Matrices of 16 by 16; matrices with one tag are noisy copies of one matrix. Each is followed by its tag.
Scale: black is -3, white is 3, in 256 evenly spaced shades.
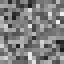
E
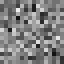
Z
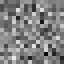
Z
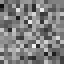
Z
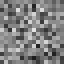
Z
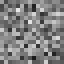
Z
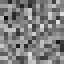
E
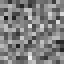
E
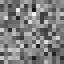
Z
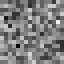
E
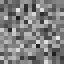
Z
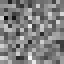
E
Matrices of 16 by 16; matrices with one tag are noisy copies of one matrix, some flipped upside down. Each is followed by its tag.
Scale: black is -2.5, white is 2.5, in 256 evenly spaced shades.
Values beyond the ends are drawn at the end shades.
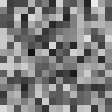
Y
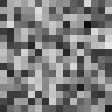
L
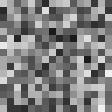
Y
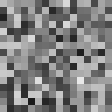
Y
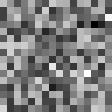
Y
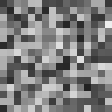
L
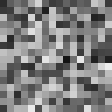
L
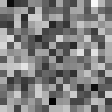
Y
